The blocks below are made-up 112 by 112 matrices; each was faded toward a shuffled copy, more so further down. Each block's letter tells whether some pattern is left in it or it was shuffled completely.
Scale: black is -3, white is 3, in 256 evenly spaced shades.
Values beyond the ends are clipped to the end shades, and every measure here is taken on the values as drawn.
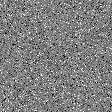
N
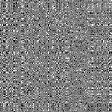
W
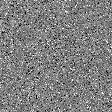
N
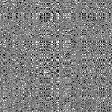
W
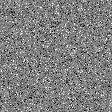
N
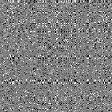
W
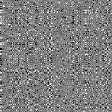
W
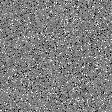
N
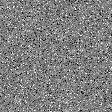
N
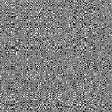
W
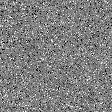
N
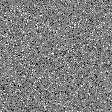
N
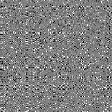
W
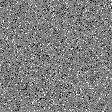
N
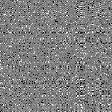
W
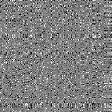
W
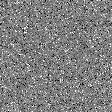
N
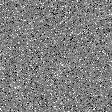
N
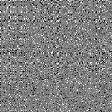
W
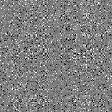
W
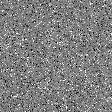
N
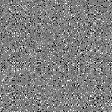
W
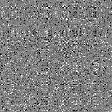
W
